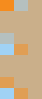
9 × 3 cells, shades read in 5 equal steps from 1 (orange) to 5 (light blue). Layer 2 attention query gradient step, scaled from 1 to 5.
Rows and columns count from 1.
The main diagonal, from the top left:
1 3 3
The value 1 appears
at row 1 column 1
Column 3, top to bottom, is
3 3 3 3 3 3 3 3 3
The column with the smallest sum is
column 2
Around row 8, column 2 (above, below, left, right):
3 2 2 3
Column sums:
29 26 27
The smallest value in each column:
1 2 3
